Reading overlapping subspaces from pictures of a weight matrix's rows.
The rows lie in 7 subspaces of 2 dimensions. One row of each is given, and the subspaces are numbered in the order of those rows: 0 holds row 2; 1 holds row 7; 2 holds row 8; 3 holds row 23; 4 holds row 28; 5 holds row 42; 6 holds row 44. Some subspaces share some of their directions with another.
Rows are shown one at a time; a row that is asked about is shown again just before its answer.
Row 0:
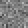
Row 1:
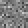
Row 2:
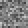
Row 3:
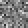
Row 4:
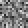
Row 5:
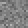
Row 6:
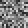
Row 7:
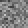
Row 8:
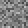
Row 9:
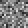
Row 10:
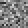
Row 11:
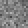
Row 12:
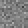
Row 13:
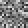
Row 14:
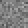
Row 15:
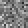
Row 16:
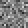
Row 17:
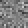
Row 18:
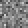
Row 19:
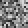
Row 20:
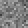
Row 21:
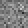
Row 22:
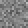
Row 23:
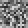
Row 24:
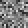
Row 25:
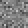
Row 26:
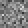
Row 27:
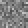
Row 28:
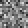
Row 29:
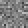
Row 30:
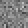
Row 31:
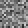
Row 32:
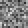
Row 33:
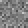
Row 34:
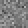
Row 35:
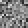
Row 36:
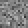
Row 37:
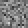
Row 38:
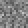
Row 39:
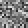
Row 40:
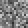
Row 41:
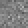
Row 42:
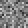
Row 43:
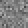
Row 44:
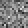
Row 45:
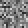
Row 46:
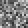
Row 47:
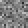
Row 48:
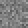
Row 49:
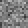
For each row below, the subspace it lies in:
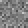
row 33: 0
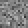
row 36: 3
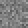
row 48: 2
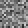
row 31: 2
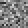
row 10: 1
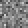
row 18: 4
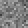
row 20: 5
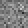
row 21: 6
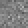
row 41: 6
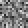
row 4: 4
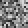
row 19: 5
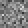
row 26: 6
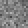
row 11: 5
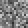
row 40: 5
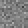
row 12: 4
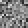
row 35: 6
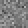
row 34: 4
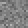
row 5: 1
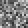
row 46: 5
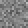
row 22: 2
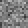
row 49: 0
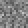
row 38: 5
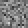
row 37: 3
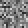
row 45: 3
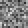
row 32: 0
